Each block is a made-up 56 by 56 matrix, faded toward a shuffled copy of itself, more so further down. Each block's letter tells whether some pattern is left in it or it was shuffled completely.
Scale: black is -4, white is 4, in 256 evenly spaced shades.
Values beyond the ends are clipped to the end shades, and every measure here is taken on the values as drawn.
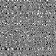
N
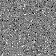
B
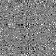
N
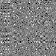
N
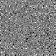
N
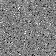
B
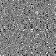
N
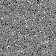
B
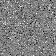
B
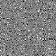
N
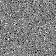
B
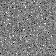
B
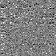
N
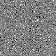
N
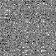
N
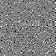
N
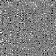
N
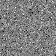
B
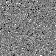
B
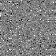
N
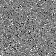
B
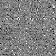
N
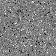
B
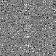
N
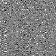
N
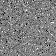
B
